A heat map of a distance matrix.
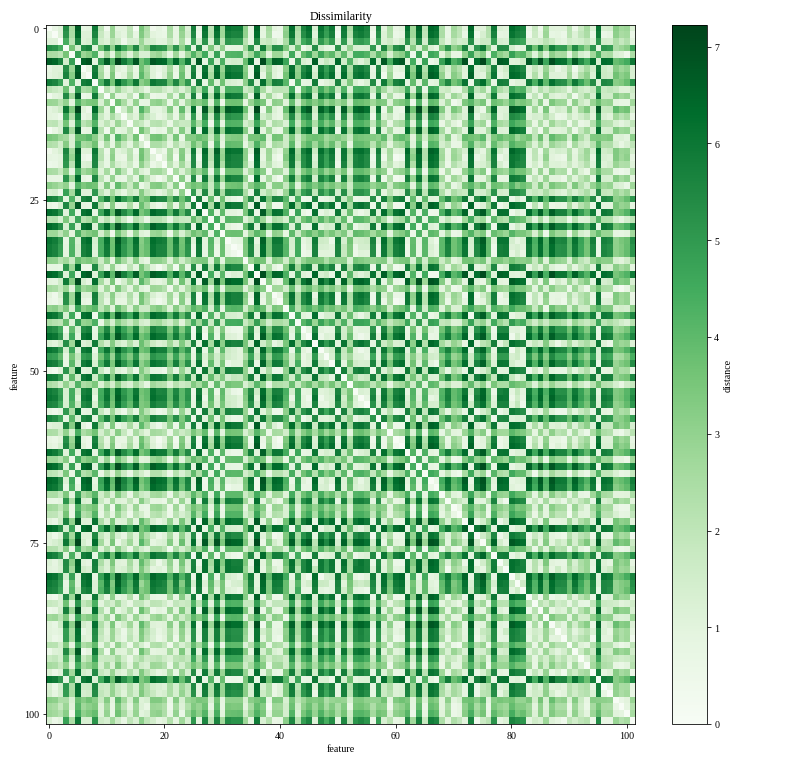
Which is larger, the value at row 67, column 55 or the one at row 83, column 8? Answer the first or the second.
the second
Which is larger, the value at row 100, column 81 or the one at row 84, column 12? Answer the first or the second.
the first
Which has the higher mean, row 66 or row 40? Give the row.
66
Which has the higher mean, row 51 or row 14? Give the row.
51
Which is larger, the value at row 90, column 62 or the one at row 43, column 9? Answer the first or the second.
the first
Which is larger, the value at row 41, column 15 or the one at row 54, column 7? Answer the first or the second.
the second
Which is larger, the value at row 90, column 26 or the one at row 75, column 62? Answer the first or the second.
the second
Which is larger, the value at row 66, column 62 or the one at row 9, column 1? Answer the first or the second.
the second
